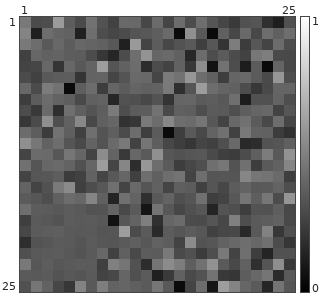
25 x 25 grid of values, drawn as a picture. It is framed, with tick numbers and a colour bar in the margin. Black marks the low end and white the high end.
The texture is fine-grained noise. The bottom left is the calmest part. In the bottom left lies a patch that is calmer than the rest. Neither half mirrors the other. No row or column stands out. There is no overall slope. No regular stripes run through it.
